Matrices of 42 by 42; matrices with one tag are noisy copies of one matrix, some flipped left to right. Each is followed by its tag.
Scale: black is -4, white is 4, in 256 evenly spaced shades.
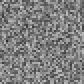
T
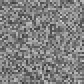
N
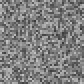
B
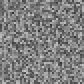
T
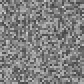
B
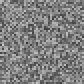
N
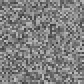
N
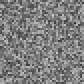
B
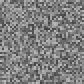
N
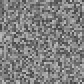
T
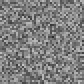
N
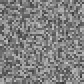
B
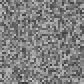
B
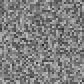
T
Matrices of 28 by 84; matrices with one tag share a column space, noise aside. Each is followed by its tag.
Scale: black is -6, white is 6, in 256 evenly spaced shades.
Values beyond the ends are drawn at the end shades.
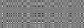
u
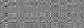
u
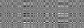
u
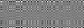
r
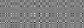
u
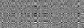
u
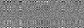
r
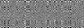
r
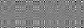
r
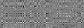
u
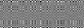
r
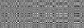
u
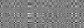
u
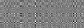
u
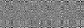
r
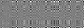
r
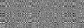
u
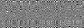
r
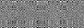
r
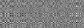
u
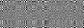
r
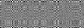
r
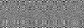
r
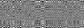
r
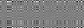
r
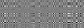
u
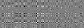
u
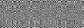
r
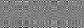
r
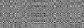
u
